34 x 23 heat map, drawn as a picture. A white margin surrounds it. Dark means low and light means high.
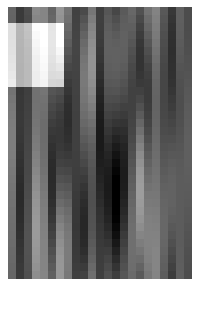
Streaks run downward. The top left is the ninth with the highest average. An odd patch, higher than its surroundings, sits in the top left. The top left is the roughest part.
